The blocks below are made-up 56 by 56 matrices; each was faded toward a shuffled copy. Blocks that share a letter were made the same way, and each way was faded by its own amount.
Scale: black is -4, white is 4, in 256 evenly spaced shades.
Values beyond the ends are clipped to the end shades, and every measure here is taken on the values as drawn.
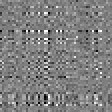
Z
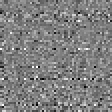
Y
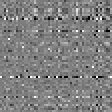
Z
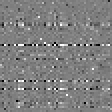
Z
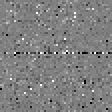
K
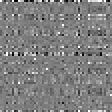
Z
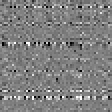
Z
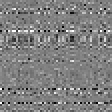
Z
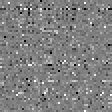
K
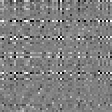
Z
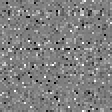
K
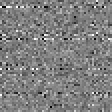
Y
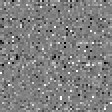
K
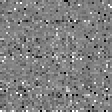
K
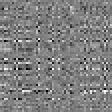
Z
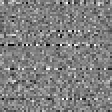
Y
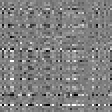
Z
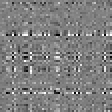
Z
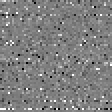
K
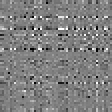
Z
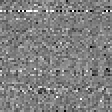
Y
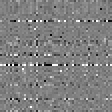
Z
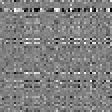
Z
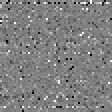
K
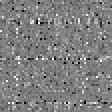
K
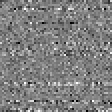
Y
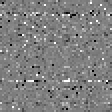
K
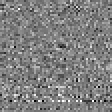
Y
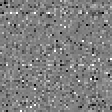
K
